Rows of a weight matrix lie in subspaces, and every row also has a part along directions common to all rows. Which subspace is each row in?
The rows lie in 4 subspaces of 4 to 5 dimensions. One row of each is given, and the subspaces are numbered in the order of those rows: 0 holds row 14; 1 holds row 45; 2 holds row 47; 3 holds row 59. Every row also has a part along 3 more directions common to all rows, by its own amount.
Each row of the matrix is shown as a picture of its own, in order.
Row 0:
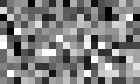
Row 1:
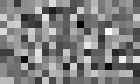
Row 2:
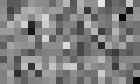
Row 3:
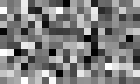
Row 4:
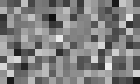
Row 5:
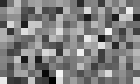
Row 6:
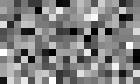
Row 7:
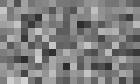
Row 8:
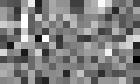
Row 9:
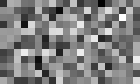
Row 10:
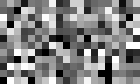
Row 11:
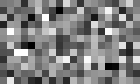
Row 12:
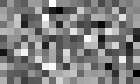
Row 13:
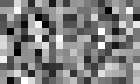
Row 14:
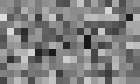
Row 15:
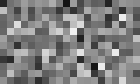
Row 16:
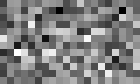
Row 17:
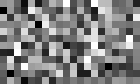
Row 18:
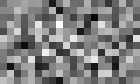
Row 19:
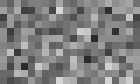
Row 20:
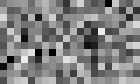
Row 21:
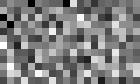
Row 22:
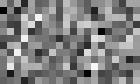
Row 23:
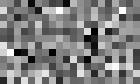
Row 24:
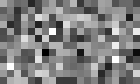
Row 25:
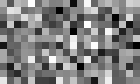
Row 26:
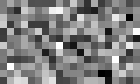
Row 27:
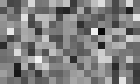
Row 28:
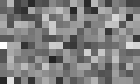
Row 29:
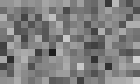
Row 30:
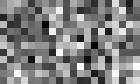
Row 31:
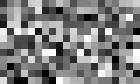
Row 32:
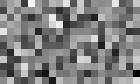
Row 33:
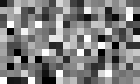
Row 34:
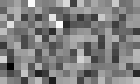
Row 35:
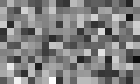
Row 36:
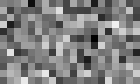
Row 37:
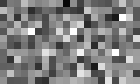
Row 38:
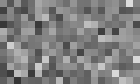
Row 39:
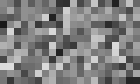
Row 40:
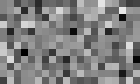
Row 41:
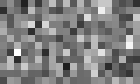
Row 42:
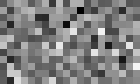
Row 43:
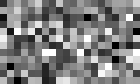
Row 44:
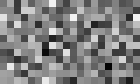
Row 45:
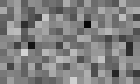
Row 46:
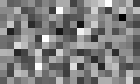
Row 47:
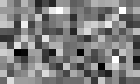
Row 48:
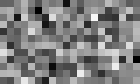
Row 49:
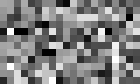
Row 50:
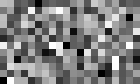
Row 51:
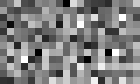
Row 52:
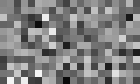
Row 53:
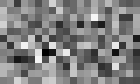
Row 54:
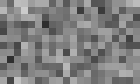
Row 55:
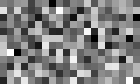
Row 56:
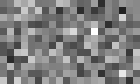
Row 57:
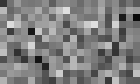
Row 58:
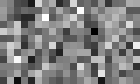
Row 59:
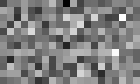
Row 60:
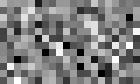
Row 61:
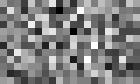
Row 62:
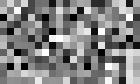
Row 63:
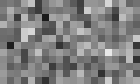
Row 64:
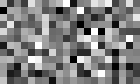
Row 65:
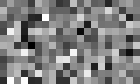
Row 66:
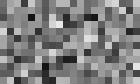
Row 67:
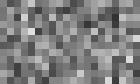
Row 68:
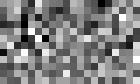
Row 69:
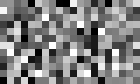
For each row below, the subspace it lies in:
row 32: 0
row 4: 0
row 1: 1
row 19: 1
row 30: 0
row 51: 1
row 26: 2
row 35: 1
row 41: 2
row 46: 1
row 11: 1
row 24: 0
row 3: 2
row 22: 1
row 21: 0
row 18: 1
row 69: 2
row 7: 1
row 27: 3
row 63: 3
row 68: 3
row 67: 3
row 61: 2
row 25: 2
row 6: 2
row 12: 1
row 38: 1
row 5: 3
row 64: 3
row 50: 2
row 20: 0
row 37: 3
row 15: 3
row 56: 2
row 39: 0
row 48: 3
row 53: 1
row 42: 2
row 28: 2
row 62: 3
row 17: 2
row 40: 2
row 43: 0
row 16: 2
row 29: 0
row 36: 0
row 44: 1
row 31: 0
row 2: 3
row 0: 0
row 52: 1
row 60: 2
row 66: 0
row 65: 1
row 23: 2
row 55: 1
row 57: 3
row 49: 0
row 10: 0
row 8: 3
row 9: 3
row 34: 0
